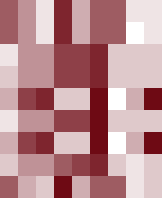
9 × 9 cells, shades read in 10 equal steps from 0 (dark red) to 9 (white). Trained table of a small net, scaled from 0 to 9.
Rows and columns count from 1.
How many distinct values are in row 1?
5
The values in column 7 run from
3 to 9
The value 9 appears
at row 2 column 8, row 5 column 7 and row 7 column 7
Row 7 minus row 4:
-1 -3 -4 5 5 -1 2 -1 -7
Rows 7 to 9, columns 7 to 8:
9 6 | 7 8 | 3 8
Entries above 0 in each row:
9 9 9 9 7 8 7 9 8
